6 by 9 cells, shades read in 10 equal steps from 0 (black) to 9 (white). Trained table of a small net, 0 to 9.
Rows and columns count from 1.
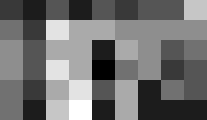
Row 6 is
4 1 7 9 1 6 1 1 1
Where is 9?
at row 6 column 4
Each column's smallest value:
2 1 3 1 0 2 1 1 1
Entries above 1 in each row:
7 9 8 8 8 4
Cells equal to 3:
10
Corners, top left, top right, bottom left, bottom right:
2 7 4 1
